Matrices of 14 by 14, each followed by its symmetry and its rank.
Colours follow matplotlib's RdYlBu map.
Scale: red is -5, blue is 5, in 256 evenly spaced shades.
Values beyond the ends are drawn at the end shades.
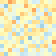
neither, full rank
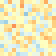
antisymmetric, full rank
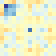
symmetric, rank three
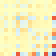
symmetric, rank two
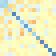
symmetric, full rank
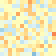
antisymmetric, full rank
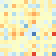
symmetric, rank three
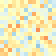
antisymmetric, full rank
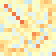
symmetric, full rank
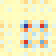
symmetric, rank two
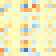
neither, rank two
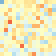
neither, full rank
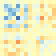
symmetric, rank three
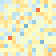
symmetric, full rank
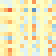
neither, rank two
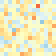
neither, full rank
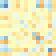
symmetric, rank three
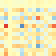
neither, rank two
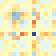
symmetric, rank two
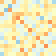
symmetric, full rank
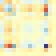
symmetric, rank two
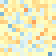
neither, full rank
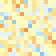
antisymmetric, full rank
